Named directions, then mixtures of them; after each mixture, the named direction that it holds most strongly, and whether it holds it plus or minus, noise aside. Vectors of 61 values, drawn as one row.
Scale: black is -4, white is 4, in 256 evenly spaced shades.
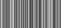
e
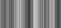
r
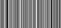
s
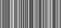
e, plus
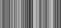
r, plus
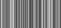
e, plus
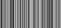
e, minus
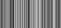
e, minus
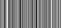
s, minus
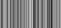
e, minus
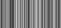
e, minus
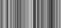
r, minus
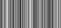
e, minus
